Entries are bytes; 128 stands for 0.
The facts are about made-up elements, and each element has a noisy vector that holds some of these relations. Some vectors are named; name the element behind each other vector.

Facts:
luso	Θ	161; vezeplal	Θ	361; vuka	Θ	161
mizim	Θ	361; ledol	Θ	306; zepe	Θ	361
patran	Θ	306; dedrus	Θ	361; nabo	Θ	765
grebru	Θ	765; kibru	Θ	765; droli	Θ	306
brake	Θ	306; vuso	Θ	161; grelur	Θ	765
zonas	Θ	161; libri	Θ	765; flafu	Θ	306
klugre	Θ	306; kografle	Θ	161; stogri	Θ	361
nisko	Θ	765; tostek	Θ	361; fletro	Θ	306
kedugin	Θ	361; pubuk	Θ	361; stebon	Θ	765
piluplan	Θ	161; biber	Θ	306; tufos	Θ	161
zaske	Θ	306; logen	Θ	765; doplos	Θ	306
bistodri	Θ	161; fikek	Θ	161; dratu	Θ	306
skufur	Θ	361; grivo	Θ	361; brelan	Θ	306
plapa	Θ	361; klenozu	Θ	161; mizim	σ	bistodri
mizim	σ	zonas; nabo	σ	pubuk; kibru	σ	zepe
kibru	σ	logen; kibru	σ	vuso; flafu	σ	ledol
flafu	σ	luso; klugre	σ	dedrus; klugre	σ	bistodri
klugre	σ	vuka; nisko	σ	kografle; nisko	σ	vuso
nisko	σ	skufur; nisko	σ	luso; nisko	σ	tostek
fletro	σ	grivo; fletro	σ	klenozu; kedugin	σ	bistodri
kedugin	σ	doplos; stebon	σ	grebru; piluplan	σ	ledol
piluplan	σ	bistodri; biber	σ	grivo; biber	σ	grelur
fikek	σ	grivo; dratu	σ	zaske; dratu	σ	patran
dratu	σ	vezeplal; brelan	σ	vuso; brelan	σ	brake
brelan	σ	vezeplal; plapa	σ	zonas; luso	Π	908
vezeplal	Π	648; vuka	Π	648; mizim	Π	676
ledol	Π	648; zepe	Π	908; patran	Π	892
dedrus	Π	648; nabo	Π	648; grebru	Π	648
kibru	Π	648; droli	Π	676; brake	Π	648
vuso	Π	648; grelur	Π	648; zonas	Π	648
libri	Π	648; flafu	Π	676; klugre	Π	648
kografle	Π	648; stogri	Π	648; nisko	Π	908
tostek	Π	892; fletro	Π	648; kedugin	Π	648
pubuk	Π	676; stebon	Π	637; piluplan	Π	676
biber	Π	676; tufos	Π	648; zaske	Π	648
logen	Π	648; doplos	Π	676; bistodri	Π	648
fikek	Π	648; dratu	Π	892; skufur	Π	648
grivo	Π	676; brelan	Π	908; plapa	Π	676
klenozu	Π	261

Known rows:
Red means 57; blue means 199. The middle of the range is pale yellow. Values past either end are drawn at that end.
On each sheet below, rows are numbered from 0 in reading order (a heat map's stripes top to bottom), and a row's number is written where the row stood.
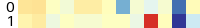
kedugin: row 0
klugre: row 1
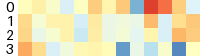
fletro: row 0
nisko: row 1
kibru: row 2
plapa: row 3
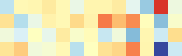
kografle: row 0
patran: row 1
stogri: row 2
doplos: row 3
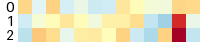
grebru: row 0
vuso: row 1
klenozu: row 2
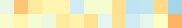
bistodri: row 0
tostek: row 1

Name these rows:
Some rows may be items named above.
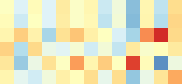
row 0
stogri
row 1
stogri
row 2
grivo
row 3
stebon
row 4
dratu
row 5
zepe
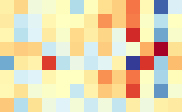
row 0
doplos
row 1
brake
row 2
brelan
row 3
grelur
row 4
nabo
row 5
brake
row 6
ledol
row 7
stebon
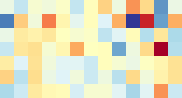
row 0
droli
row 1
pubuk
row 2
piluplan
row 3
fikek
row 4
libri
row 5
stebon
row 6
tufos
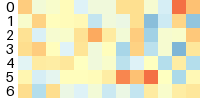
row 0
logen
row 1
zonas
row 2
vezeplal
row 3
dedrus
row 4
piluplan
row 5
brake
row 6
stebon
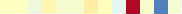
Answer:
flafu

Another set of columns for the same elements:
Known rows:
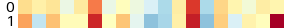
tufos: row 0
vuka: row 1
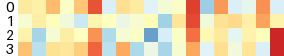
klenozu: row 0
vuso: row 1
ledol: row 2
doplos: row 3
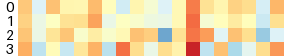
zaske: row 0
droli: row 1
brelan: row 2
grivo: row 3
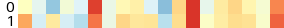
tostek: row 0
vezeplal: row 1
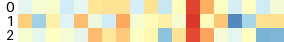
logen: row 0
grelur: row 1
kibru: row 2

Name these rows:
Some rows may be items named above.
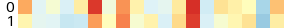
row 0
stogri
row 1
zepe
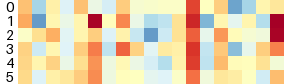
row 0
grelur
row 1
dedrus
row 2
zonas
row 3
grivo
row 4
tufos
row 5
droli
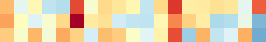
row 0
vezeplal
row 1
nabo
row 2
fikek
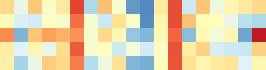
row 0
piluplan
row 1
nisko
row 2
klugre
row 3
libri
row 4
flafu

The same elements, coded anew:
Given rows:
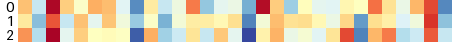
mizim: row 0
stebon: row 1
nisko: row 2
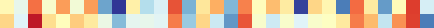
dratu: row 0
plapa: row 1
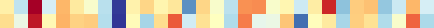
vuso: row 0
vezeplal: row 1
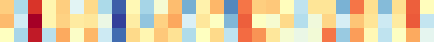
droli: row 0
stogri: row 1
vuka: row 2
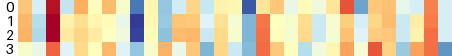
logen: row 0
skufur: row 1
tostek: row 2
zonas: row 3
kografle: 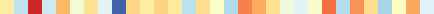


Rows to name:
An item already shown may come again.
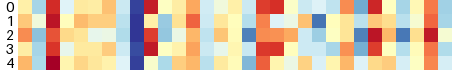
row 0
piluplan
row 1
vezeplal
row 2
flafu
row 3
piluplan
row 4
zepe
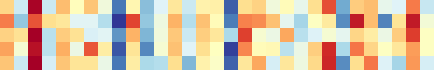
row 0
logen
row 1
flafu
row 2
grivo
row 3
nabo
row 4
kibru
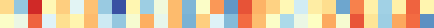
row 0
doplos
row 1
zonas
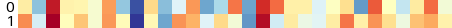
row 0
klugre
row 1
pubuk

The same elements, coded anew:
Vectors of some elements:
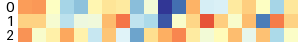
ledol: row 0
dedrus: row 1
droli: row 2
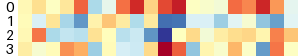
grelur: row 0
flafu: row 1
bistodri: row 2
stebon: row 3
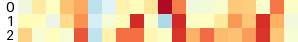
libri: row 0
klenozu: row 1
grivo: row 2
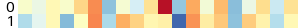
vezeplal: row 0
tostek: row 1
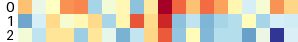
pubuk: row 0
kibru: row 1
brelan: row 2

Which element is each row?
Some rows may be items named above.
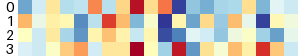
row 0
nisko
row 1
klugre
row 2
flafu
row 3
fikek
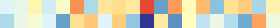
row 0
zepe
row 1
piluplan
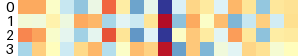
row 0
doplos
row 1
vezeplal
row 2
doplos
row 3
logen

